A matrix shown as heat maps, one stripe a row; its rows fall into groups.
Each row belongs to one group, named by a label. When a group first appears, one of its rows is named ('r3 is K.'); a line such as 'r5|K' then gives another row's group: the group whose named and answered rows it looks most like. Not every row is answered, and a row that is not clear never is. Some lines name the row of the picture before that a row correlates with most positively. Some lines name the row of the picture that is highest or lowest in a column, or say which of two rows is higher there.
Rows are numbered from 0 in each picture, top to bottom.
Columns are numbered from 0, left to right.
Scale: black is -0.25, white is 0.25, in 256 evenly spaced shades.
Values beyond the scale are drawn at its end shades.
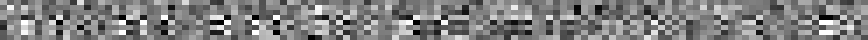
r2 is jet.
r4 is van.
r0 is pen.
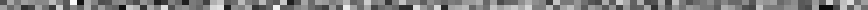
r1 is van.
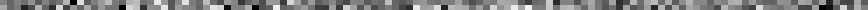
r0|pen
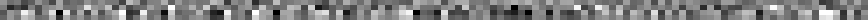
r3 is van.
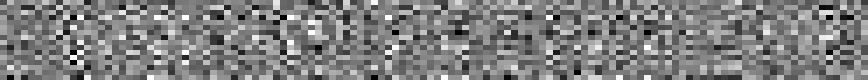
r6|jet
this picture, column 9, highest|3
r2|van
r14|jet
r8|pen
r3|pen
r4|jet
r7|van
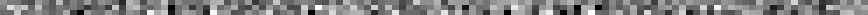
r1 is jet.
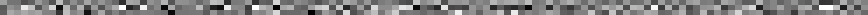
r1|van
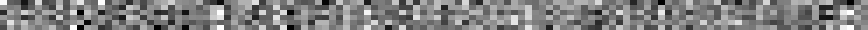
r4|jet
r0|pen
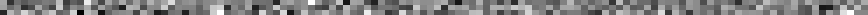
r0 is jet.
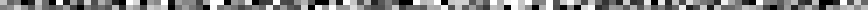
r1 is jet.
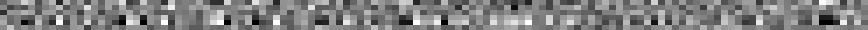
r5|jet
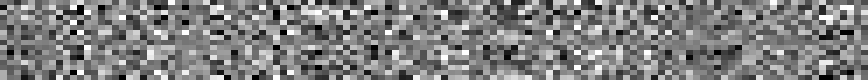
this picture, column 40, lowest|6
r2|jet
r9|jet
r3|van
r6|pen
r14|pen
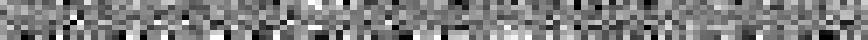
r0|jet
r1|jet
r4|pen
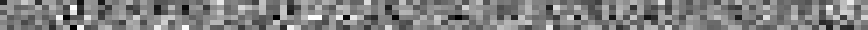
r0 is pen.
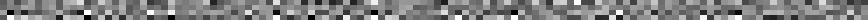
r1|van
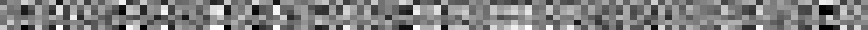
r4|jet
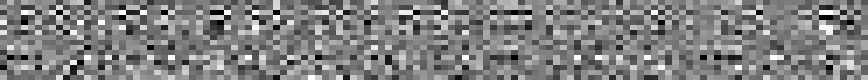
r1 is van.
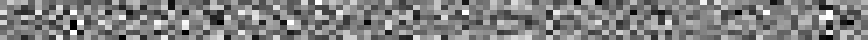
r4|pen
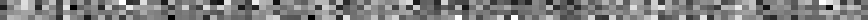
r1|pen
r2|van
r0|van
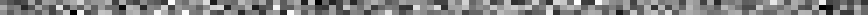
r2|pen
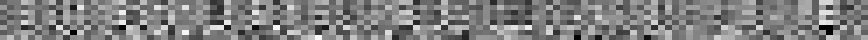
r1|pen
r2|van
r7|jet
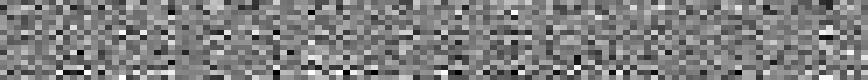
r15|van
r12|jet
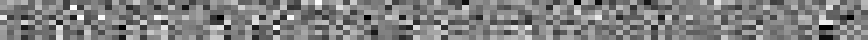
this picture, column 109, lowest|2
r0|jet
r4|van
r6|jet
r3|pen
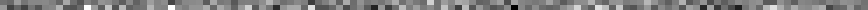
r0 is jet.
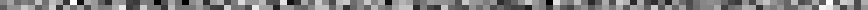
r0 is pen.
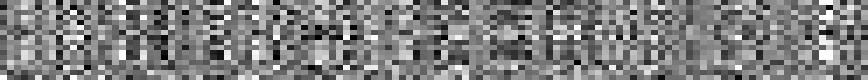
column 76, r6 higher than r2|No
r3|van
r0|van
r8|van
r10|van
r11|van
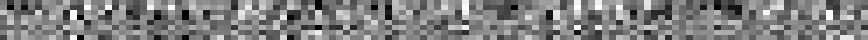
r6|jet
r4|jet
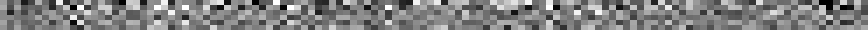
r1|pen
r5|jet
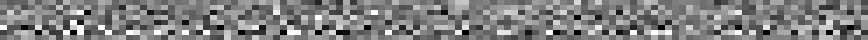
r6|pen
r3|jet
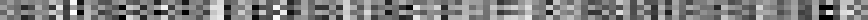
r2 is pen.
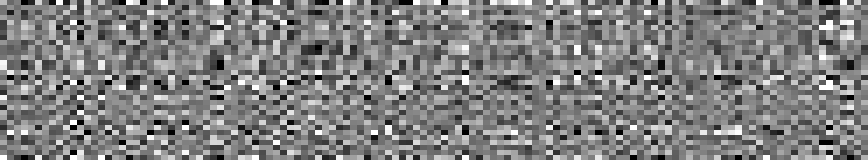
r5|van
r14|jet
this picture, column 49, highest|0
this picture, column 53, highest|26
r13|pen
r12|pen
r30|pen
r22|pen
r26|jet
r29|van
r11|van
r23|jet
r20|jet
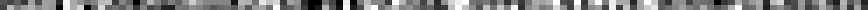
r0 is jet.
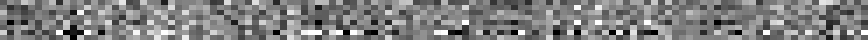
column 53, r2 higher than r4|Yes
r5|pen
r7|pen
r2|pen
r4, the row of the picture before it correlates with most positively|0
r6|jet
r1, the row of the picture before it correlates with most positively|0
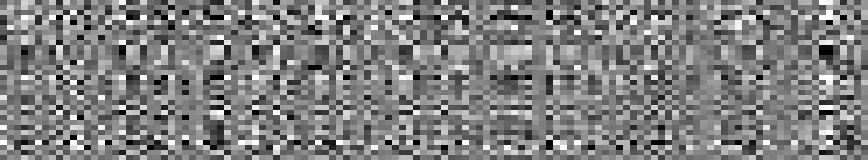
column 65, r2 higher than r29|No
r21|van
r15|van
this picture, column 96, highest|22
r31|van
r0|van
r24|van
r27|pen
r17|van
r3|van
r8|van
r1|jet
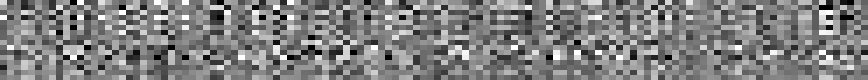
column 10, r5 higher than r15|No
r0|pen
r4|van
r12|van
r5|pen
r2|van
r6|van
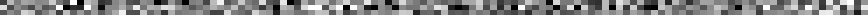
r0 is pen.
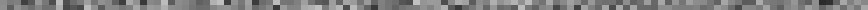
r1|jet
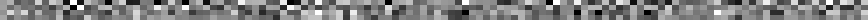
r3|jet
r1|pen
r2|jet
